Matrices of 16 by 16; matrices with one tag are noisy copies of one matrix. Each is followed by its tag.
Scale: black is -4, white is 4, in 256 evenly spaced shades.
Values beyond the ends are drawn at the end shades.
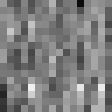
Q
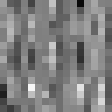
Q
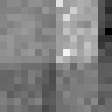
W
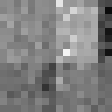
W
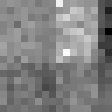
W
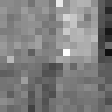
W
